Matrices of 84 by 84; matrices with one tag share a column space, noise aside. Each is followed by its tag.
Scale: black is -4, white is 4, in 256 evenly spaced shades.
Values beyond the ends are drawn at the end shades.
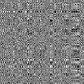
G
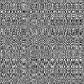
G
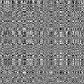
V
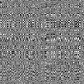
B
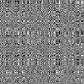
V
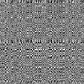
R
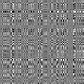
G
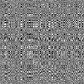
B
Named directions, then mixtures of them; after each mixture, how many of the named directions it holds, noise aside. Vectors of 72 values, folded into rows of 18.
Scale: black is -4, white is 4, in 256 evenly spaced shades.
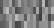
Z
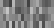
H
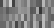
two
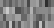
two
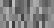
one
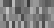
one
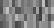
one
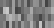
two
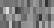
two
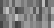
one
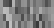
one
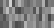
one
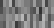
two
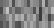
one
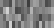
two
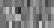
two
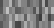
one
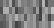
one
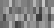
one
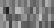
two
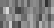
two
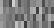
two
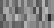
one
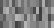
one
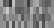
one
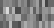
two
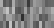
one
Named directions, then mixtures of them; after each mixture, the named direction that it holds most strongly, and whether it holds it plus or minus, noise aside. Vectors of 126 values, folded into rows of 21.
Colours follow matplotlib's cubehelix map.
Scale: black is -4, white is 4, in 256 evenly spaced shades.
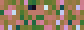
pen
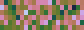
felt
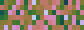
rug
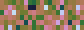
pen, plus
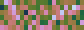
felt, minus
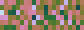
rug, minus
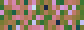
pen, minus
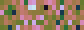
pen, minus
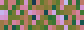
rug, minus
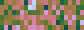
pen, minus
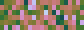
rug, plus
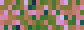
rug, minus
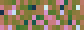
pen, plus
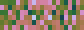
rug, plus
